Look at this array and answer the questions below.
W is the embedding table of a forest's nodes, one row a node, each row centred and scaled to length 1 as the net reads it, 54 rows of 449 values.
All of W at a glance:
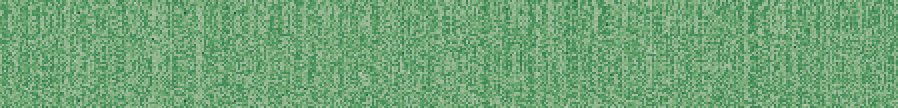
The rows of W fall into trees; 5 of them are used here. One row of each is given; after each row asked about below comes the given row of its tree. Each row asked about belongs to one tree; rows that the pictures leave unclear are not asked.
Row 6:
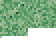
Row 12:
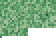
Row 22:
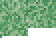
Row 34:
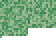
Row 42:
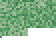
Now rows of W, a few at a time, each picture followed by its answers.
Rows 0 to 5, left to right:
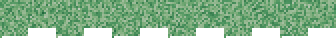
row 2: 34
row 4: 12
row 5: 6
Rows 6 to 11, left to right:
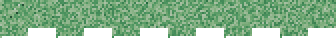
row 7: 34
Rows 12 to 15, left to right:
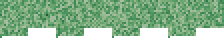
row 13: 34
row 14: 12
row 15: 12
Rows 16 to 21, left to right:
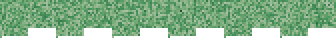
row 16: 12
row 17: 42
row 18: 6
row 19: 22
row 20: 12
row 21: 12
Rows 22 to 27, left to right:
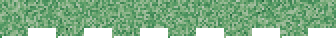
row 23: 34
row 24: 12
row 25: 34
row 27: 6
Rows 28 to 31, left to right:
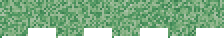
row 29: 34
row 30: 42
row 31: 34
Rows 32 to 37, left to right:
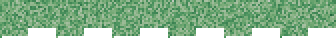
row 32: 22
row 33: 34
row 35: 34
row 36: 42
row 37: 12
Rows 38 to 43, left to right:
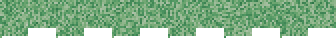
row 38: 34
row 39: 12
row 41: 12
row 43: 34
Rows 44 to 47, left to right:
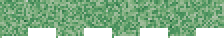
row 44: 6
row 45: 42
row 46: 22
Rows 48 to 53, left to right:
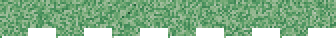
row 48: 12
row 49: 6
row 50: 6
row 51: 12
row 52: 6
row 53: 34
